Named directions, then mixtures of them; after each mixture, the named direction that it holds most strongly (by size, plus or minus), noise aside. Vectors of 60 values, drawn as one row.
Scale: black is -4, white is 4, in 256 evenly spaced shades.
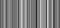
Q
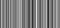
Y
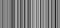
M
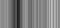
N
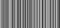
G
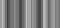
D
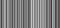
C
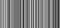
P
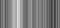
N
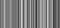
Q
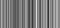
Y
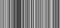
P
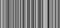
Y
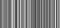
M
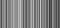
C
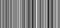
Y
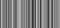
Y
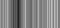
N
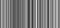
Y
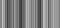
D
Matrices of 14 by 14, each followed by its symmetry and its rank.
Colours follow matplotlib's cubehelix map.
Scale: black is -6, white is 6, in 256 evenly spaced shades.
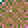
symmetric, rank three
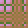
symmetric, rank one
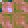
symmetric, rank two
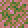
symmetric, full rank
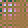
symmetric, rank one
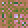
symmetric, rank three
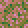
symmetric, full rank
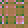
symmetric, rank one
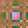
symmetric, rank two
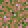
symmetric, full rank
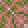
symmetric, rank three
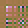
symmetric, rank one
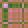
symmetric, rank one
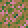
symmetric, full rank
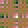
symmetric, rank one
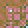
symmetric, rank three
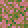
symmetric, full rank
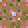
symmetric, rank three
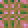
symmetric, rank two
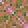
symmetric, full rank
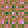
symmetric, rank two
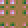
symmetric, rank one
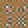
symmetric, rank two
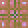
symmetric, rank two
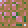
symmetric, rank three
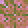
symmetric, rank three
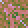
symmetric, full rank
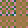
symmetric, rank one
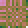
symmetric, rank two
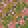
symmetric, full rank
